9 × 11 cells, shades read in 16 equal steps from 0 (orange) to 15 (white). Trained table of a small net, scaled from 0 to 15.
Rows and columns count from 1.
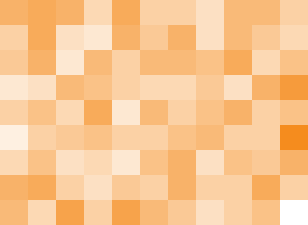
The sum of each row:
78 89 80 91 85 86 93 82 87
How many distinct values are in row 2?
8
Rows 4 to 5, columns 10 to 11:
5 2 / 9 7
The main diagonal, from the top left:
5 4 12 7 12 9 5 9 9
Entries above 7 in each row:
5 7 4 7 5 7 6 7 6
